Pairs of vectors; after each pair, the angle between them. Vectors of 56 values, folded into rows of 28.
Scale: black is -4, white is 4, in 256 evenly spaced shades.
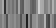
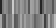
partly opposed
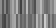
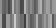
partly aligned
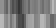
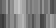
nearly opposite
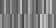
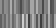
partly opposed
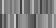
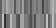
partly aligned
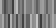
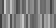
partly opposed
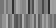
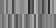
nearly parallel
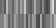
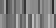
partly opposed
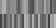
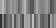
nearly parallel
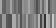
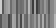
partly aligned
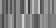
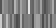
partly opposed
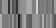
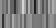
orthogonal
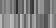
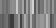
nearly opposite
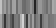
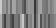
nearly parallel
